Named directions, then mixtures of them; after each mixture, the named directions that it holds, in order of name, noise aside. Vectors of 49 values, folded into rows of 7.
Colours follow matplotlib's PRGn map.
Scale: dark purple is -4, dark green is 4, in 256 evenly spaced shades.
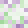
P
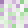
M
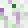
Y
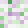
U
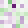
P, U, Y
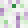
P, Y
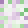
M, U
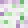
M, P, Y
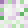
M, U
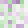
P, U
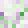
M, U, Y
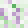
Y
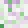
P, U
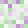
P, U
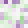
P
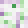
M, P, Y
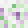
U, Y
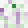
Y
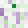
Y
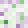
M, P, Y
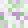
U, Y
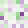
M, U, Y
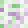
M, U, Y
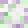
P
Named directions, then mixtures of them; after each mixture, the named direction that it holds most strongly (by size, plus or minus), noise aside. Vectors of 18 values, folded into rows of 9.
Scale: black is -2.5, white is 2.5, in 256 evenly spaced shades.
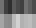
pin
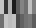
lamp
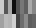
lamp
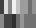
lamp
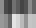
pin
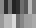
lamp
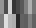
lamp
